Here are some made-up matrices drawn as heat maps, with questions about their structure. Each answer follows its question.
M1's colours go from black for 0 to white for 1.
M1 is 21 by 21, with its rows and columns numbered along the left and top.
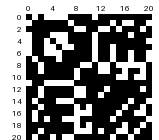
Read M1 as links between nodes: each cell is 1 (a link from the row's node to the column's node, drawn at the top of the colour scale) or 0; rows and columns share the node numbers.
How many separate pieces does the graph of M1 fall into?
1
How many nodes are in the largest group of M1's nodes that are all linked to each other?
6
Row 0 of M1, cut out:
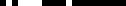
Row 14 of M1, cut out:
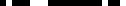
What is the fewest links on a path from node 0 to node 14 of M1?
2
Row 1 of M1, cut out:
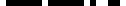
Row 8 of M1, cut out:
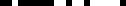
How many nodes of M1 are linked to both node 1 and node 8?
2
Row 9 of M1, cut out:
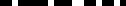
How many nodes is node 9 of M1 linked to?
6
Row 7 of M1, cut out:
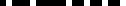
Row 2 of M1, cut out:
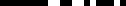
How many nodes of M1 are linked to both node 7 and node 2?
0
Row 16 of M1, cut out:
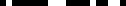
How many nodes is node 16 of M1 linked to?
7
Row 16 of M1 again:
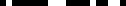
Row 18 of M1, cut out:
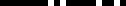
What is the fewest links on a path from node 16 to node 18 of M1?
1
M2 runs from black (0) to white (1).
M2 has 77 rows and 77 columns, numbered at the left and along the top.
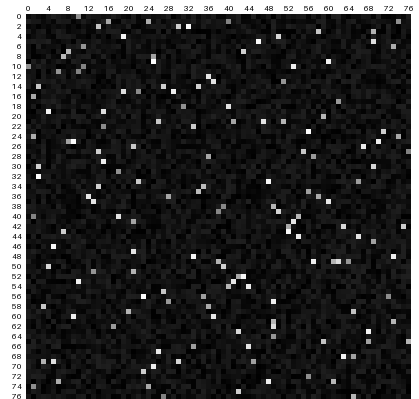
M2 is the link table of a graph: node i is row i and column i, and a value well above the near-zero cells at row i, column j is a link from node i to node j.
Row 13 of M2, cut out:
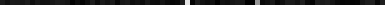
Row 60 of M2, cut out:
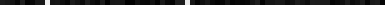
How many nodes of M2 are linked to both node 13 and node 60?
1
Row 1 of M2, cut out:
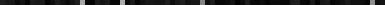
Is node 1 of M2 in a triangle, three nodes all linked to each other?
yes
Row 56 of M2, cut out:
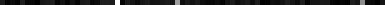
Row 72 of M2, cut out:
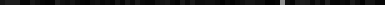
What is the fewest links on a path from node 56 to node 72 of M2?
1
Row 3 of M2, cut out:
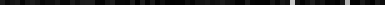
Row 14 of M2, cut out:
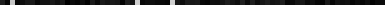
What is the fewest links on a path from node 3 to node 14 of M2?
4
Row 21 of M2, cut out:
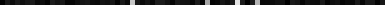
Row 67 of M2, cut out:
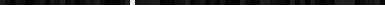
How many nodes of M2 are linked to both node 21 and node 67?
1
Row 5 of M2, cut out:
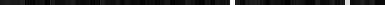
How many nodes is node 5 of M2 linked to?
2
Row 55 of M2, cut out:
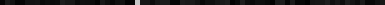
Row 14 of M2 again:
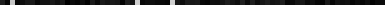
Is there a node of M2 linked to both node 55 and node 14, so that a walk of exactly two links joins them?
yes
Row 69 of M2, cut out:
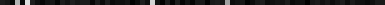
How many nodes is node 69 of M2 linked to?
4
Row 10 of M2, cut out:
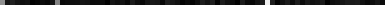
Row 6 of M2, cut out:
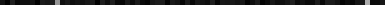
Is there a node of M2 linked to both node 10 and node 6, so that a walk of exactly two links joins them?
yes
